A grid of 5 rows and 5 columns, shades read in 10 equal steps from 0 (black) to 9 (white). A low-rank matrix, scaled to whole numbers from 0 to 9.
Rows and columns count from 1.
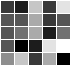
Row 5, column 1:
5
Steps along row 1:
down up down up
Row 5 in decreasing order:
7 6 5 2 0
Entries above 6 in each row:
2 0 0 2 1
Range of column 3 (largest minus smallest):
6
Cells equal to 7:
2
